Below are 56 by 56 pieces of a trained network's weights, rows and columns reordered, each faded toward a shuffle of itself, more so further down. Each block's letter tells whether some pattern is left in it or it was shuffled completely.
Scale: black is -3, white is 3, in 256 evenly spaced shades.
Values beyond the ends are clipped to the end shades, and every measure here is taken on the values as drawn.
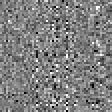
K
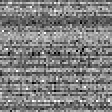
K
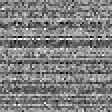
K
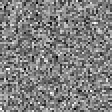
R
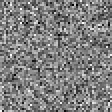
K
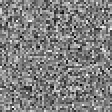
K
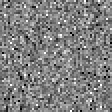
R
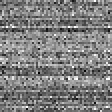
K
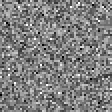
R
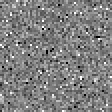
R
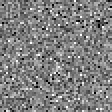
R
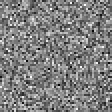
R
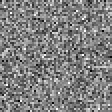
R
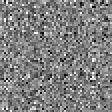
K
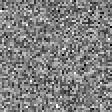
R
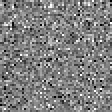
K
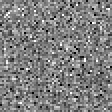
R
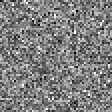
R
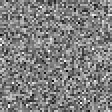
R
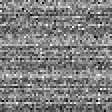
K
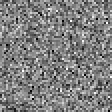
R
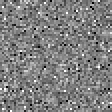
K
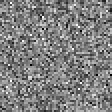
R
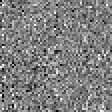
K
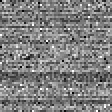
K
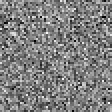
K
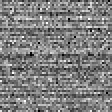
K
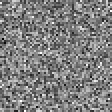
R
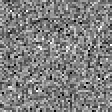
R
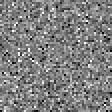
R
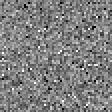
K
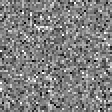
R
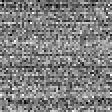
K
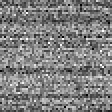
K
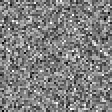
R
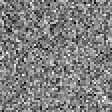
R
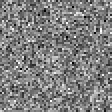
R
